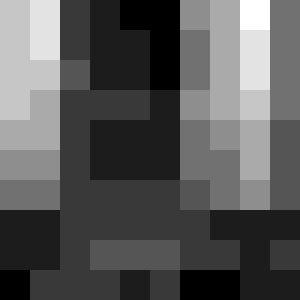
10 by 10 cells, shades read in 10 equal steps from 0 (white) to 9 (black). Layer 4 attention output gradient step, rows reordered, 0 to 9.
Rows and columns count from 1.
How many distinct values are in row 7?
4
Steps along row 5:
same up up same same down down down up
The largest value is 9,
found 7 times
